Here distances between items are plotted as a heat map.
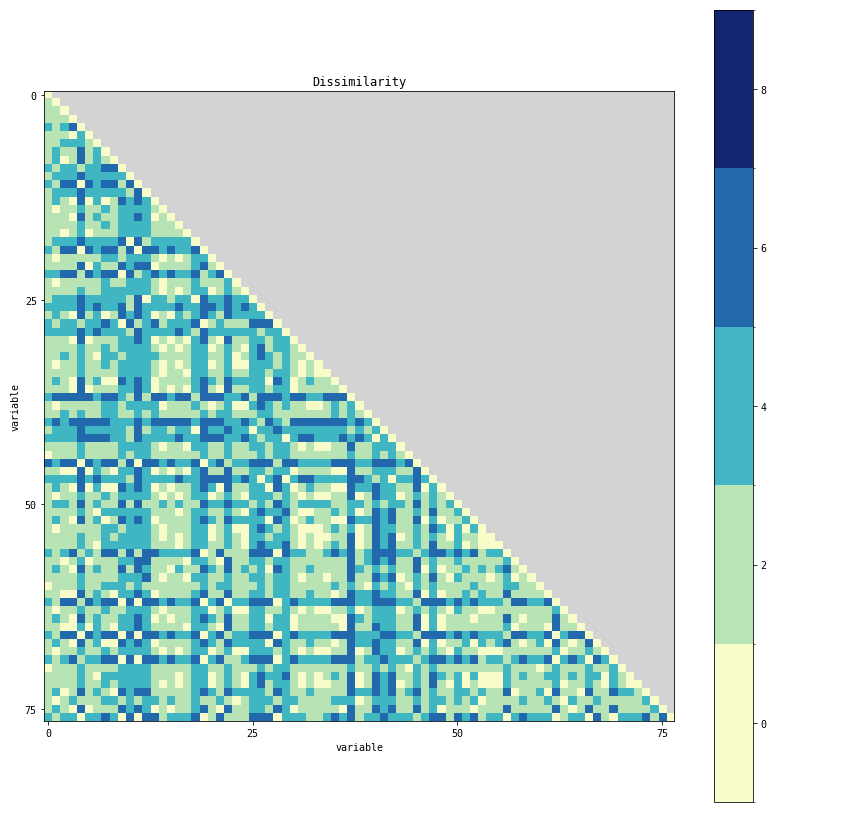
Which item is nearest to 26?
47
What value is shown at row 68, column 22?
4
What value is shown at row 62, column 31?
4
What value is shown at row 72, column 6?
2
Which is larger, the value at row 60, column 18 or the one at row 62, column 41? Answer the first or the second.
the second
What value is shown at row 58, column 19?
6
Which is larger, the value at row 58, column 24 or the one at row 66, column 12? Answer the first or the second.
the second
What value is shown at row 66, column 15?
6
